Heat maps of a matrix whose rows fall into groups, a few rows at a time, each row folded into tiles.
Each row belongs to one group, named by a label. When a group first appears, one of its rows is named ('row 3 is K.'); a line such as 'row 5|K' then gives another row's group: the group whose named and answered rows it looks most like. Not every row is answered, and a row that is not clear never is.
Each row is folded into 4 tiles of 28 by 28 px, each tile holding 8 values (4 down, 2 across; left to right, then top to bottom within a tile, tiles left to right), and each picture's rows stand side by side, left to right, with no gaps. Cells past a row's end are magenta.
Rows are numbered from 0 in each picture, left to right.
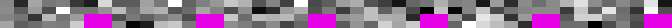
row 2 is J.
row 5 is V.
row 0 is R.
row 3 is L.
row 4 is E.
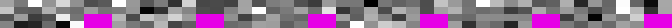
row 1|J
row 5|R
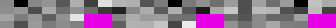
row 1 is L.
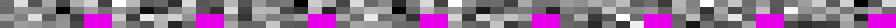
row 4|J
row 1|J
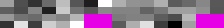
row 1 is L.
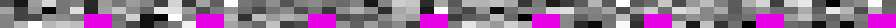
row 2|J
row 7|V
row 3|R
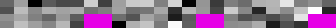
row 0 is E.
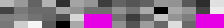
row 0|L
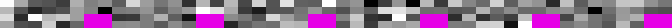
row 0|J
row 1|V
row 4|L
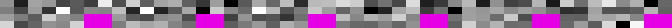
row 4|E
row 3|J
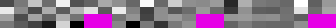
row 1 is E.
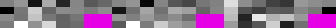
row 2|J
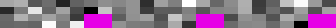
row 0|L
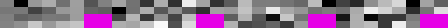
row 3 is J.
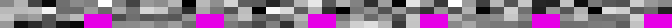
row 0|V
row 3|L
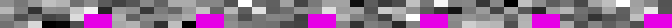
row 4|L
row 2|V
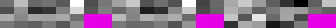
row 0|J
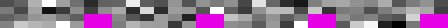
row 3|L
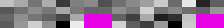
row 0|L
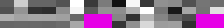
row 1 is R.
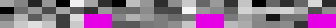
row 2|E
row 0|L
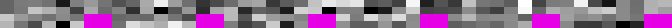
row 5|V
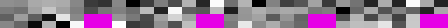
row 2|E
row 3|L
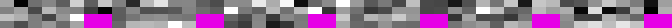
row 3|J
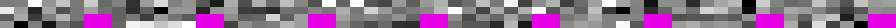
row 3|V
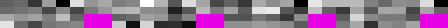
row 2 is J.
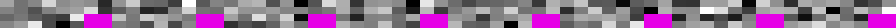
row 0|L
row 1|J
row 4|R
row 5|L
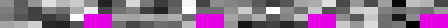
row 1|J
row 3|E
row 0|L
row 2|V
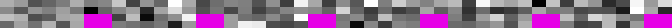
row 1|R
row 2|L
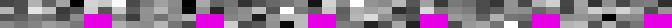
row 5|E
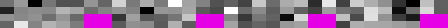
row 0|E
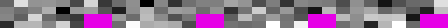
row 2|L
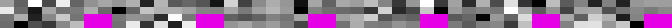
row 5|E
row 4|R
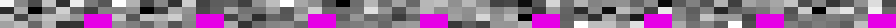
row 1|J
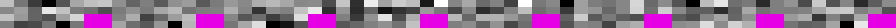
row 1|R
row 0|V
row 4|J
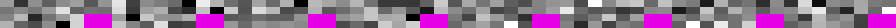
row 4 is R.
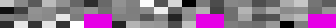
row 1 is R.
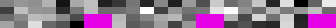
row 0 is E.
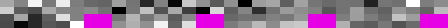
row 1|L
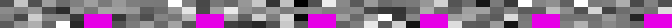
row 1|R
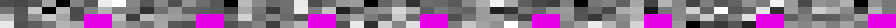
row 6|V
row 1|J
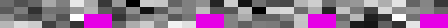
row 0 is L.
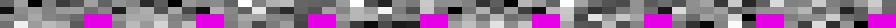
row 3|V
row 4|L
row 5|J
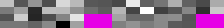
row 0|R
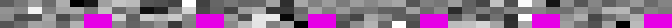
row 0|R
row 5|R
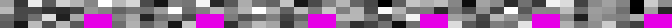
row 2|R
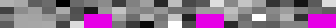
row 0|L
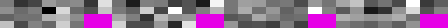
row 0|R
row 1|R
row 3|J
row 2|V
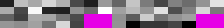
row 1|V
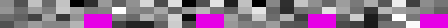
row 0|R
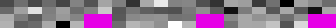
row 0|R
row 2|L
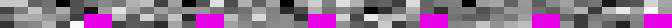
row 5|V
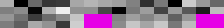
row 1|L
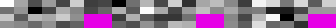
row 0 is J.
